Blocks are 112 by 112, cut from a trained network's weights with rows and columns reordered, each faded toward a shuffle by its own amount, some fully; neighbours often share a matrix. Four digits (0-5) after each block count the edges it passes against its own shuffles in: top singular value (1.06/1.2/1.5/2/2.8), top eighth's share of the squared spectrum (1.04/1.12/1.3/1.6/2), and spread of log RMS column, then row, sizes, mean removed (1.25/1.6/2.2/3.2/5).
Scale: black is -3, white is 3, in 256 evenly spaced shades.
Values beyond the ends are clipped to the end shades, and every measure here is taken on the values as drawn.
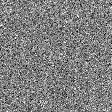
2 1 0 0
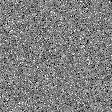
0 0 0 0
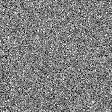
2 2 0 0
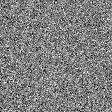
0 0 0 0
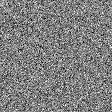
0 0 0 0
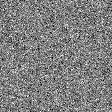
0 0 0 0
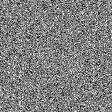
2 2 1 0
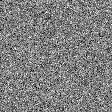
0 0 0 0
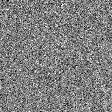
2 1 0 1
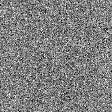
2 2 0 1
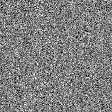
2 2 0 1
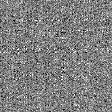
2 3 1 3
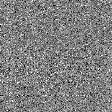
2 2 1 2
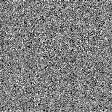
2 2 0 1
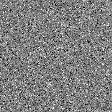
2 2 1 1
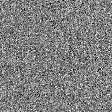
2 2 1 1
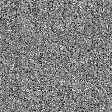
2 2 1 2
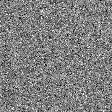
1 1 0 0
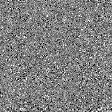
3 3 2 2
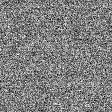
1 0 0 0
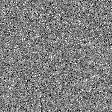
2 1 0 0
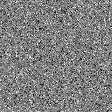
2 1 0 0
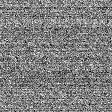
3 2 0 0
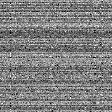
5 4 2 2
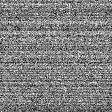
4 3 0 1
